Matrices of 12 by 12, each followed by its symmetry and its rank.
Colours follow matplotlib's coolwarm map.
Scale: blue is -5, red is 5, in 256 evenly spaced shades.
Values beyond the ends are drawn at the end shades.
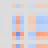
neither, rank one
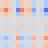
neither, rank one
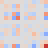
symmetric, rank two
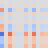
neither, rank one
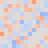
symmetric, full rank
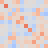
symmetric, full rank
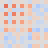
symmetric, rank two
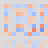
neither, rank two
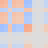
symmetric, rank one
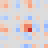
symmetric, rank two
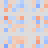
neither, rank two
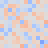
symmetric, full rank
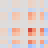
symmetric, rank one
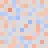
symmetric, full rank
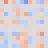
neither, rank two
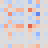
neither, rank two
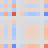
symmetric, rank one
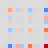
symmetric, rank one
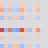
neither, rank one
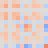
symmetric, rank two
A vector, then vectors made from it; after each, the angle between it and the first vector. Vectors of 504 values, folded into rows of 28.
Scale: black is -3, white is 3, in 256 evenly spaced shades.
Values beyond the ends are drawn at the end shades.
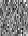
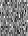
partly aligned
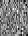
nearly opposite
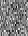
partly aligned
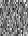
nearly parallel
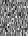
partly aligned
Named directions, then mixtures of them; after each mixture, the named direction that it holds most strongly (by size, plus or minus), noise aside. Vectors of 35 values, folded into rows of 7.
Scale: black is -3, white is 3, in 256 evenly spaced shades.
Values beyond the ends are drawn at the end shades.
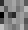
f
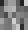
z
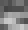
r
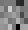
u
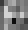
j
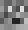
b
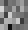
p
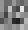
b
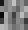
f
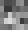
r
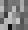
p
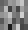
u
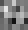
j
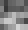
r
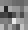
j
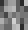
z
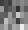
r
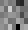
u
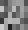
p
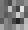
b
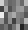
f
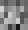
p
